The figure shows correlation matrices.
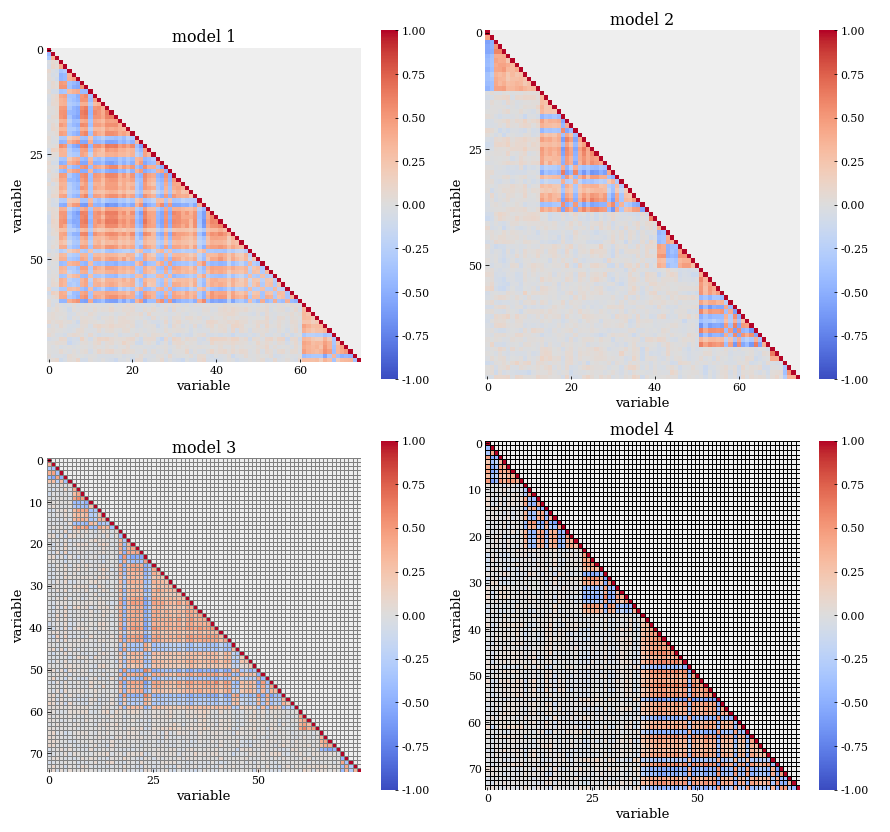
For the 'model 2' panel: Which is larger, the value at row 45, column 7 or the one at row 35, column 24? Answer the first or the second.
the second
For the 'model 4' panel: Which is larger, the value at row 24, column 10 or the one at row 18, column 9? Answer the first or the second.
the first
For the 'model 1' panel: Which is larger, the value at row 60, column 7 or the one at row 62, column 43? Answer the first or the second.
the first
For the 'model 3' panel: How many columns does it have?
75
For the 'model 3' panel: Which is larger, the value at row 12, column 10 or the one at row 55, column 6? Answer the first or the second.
the second
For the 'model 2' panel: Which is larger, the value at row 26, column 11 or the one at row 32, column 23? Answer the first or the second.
the first
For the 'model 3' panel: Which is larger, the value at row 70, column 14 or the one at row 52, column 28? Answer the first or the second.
the first
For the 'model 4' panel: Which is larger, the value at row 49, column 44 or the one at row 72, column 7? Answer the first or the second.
the first
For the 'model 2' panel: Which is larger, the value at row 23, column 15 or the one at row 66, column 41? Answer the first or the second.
the first
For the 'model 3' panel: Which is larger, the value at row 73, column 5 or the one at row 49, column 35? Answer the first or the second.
the second
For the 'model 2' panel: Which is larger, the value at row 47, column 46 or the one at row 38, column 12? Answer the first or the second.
the first
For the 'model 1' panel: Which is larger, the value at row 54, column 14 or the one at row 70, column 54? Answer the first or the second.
the second
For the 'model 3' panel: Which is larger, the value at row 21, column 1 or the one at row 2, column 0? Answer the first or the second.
the first
